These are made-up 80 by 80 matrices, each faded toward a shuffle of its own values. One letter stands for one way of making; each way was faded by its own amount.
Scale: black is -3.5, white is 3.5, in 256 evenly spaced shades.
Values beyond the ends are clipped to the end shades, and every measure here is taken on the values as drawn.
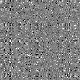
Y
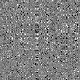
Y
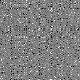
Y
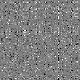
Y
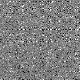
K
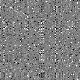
Y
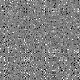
Y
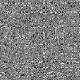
K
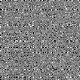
K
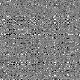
K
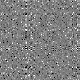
Y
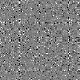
Y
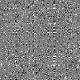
Y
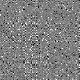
Y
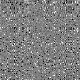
Y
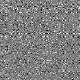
K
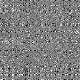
K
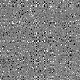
Y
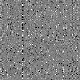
Y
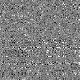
K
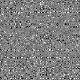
K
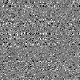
K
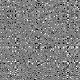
Y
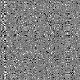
Y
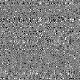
K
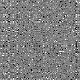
Y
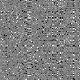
Y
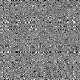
K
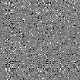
Y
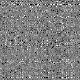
K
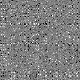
Y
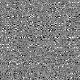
K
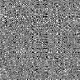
K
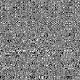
K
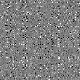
Y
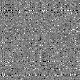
K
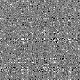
K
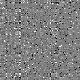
Y
